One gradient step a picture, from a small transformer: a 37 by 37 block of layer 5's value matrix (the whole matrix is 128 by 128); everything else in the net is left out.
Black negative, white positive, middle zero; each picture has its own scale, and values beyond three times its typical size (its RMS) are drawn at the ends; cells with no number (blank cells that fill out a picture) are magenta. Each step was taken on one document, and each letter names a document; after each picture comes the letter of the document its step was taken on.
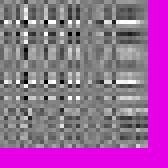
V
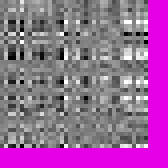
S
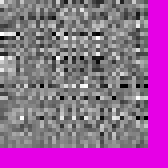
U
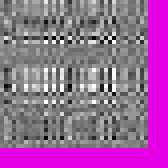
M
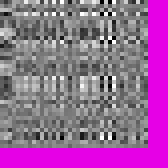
M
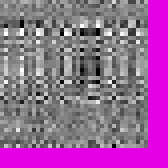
S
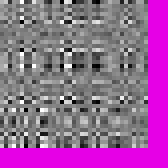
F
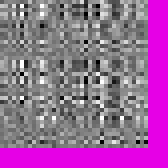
U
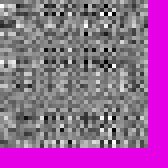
M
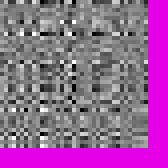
F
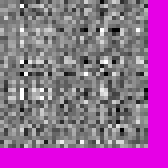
U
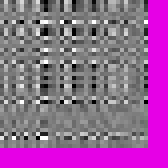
F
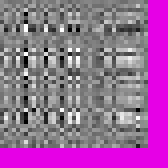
S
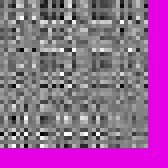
F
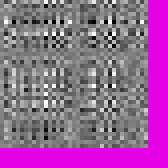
M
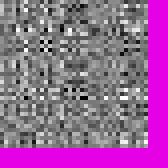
U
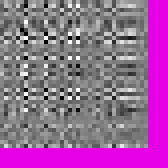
S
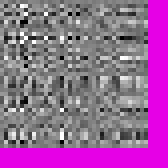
S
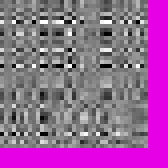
F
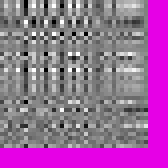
S
